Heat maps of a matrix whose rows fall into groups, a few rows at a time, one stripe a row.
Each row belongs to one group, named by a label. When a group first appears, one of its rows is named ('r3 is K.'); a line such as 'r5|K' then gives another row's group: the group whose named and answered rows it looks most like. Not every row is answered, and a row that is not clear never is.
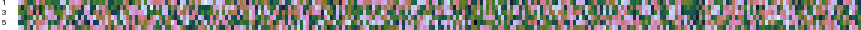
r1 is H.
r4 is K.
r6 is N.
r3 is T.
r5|H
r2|T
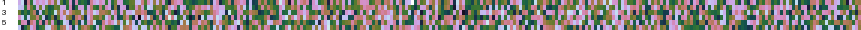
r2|H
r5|K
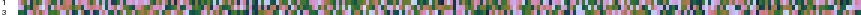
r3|H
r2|N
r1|T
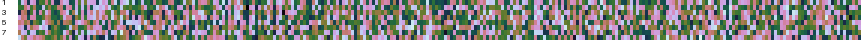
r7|K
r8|H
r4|K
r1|K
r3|K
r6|N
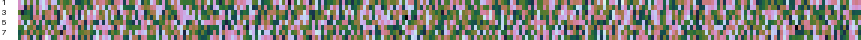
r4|K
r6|T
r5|H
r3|K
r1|N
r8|T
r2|N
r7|T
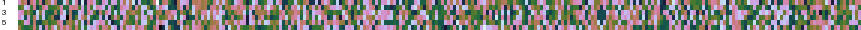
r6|K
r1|K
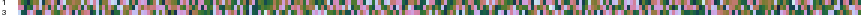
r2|N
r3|T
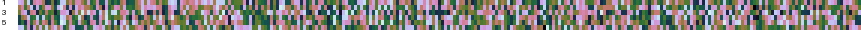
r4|H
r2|H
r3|K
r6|N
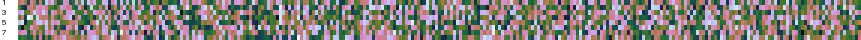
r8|K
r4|H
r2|H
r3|N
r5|N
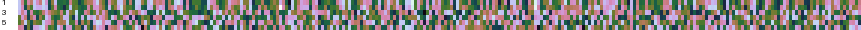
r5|T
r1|N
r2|N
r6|N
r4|K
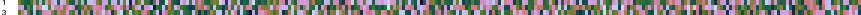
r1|K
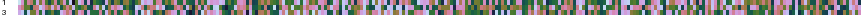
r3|H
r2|N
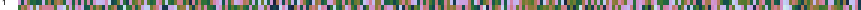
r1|T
